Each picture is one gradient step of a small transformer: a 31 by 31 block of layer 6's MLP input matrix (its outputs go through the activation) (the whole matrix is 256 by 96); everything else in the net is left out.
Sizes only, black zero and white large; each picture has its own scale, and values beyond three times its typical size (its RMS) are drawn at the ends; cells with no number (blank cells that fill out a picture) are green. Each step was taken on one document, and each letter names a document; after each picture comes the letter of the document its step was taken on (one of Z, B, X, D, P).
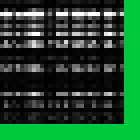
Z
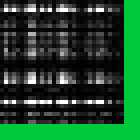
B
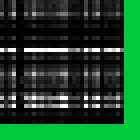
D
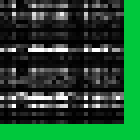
D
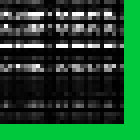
Z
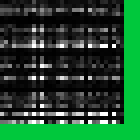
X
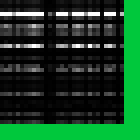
Z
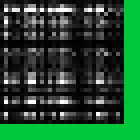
B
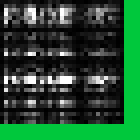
B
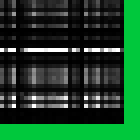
D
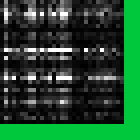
B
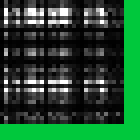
B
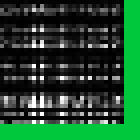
X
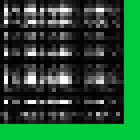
B
